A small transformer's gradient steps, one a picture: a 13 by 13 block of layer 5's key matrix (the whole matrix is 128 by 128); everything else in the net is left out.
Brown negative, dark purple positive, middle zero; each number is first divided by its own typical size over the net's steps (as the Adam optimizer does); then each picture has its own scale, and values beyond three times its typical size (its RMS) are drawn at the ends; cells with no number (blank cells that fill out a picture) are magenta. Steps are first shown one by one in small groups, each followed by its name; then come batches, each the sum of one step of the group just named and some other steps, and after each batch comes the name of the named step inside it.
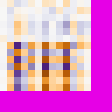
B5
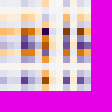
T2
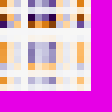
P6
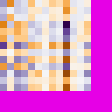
B5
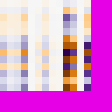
B5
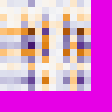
T2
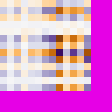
T2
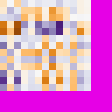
T2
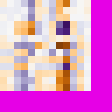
B5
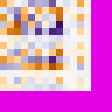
P6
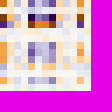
P6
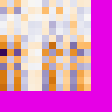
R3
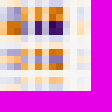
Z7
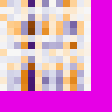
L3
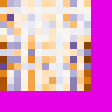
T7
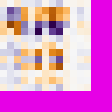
Z7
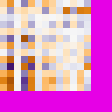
T7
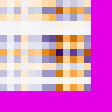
T7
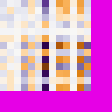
R3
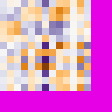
Z7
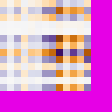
L3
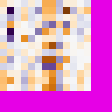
R3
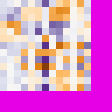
Z7
